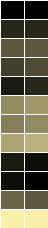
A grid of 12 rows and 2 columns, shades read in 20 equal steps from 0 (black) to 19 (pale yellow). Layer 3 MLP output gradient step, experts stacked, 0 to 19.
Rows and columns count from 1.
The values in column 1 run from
0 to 19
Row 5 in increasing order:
2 3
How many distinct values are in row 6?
2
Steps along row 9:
down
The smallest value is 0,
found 3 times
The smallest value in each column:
0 0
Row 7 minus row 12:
-9 -8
